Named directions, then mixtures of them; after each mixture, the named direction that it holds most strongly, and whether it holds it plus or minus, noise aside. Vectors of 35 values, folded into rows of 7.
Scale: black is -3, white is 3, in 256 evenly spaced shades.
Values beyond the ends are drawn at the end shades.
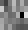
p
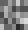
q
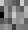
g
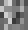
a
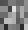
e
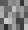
e, plus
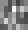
q, minus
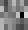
p, plus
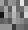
g, plus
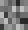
q, minus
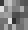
a, plus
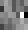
p, minus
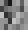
a, minus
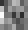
g, minus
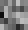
q, plus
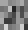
e, minus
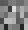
e, plus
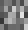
e, plus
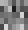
p, minus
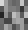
g, plus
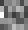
g, minus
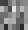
e, plus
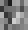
a, minus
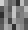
g, plus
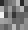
g, minus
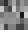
p, plus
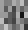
e, minus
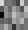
g, plus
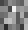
e, plus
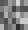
q, plus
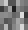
p, minus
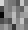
g, plus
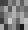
e, plus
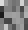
g, plus
